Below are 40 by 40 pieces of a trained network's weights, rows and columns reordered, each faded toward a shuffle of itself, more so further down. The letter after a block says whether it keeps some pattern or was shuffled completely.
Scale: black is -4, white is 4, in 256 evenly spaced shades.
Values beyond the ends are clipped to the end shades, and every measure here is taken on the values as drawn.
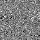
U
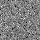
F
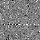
U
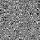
U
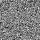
F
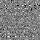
U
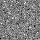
F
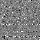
U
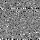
U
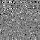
U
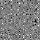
U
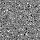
F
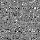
U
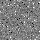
F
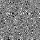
U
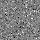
F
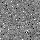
F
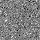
F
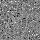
F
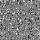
U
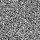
F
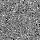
F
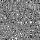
U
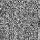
U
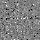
U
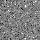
F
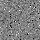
F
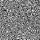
U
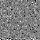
U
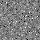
F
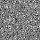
U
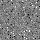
F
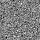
F
